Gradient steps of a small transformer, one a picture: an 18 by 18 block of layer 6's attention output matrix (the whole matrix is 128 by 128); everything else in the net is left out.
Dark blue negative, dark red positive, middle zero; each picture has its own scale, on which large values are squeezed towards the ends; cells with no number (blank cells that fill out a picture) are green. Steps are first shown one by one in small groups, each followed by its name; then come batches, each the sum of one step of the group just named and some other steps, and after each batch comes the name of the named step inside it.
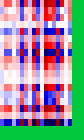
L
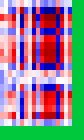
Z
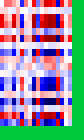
L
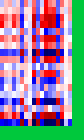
L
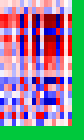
L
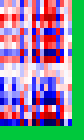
L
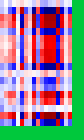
Z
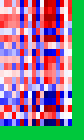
L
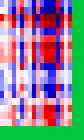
Z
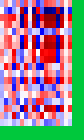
Z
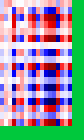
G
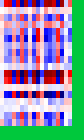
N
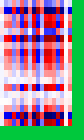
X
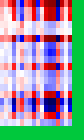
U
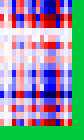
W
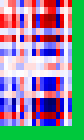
U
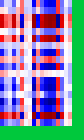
W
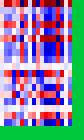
N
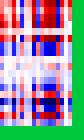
U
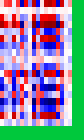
N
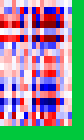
X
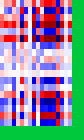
X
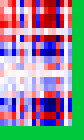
U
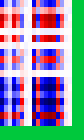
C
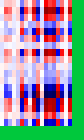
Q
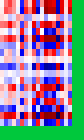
Q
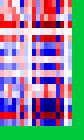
C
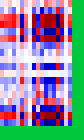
Q
